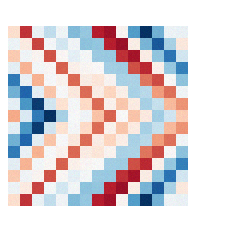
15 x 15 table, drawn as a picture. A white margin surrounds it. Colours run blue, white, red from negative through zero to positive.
Slope: none. Histogram: bell-shaped. Mirror symmetry: top to bottom. Odd rows or columns: none.
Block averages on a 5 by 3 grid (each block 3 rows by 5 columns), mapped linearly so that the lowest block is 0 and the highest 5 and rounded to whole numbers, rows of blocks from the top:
4 4 1
3 4 4
0 5 4
3 4 4
4 4 1
